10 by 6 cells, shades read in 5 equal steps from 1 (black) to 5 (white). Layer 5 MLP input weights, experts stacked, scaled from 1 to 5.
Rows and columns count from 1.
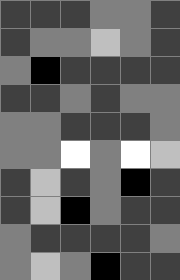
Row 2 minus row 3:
-1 2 1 2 1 0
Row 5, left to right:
3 3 2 2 2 3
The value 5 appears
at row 6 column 3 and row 6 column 5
